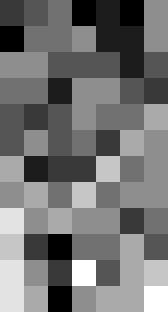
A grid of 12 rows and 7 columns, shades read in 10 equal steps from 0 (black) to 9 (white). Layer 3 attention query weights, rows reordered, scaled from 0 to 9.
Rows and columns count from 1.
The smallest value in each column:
0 1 0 0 1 0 2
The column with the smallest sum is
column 3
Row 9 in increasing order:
2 4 5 5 5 6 8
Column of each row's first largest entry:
7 4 1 4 7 6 5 4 1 1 4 7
